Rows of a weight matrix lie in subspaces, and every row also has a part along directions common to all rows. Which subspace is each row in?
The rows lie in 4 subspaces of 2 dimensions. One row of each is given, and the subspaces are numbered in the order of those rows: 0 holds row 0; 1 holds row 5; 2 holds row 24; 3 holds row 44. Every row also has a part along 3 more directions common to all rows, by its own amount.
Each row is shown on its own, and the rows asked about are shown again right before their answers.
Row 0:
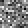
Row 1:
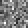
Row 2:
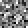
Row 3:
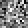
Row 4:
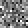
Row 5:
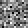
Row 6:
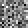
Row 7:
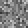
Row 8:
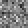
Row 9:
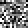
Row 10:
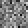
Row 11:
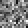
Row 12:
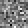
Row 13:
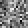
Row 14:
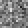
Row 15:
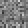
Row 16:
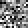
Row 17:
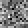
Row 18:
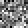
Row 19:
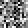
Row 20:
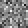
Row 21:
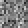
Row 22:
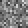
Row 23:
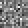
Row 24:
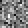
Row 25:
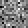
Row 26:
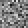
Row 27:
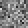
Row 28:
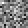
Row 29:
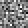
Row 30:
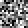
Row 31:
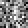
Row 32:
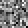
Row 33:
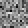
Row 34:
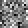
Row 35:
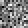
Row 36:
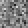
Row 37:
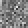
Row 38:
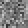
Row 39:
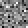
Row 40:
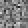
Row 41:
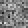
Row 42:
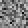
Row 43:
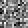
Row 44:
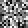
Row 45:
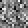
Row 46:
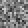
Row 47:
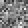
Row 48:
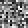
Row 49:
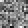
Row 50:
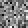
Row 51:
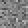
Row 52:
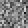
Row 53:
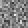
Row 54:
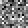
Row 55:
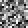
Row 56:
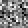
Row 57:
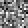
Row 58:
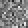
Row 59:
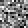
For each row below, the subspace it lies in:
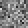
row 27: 2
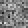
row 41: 2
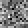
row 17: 2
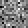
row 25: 1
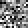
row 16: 1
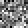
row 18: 0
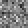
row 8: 2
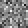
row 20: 3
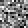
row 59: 0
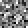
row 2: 3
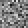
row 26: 0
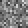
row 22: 3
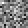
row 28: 1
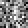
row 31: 1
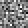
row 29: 0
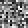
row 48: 0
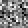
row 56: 2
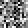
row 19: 1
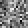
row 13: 2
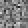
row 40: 1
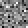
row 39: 3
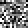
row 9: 1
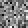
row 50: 3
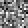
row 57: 0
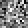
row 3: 2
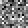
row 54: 1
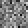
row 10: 3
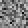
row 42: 2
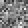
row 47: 0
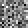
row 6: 3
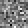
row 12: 0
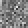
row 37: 2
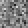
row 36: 2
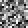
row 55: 3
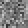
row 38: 1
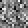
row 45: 2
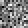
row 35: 0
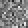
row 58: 0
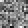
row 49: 0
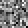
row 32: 3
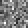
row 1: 3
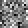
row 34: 3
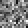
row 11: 3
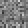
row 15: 1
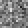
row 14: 2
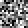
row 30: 0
